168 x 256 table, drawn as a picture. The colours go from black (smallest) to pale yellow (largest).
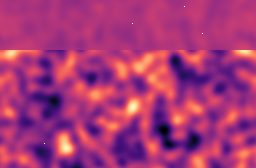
Seam: horizontal, 30% of the way down, the top part calmer. Mirror symmetry: none. Ninth with the highest average: centre. Lone odd cells: 4, each higher than its neighbours.
